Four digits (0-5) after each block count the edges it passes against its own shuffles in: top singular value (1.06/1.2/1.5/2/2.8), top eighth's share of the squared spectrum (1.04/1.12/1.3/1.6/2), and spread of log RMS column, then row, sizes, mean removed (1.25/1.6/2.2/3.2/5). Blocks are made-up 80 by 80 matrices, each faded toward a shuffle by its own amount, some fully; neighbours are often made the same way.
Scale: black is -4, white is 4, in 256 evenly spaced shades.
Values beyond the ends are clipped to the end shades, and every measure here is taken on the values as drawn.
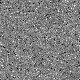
1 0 0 0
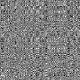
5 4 3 3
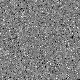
0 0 0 0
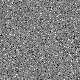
0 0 0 0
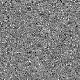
3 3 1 1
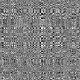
5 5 3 3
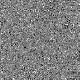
3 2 1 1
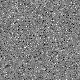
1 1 0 0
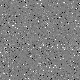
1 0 0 0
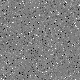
0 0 0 0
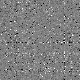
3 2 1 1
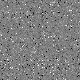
1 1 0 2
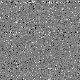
2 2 1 2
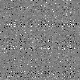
2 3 2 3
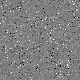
0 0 0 0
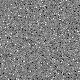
0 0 0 0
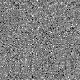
3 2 1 0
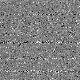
2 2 0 3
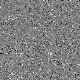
1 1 0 1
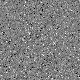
0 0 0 0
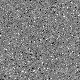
0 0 0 0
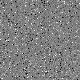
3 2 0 0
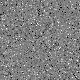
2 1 0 0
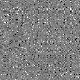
4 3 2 2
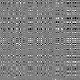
5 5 4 4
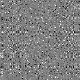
4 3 2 2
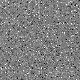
3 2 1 0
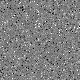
2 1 0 0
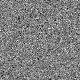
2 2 0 0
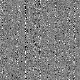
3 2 3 0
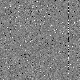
3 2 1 0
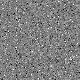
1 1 1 0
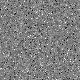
0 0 1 0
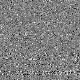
1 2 0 3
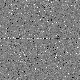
2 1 0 1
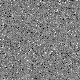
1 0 0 0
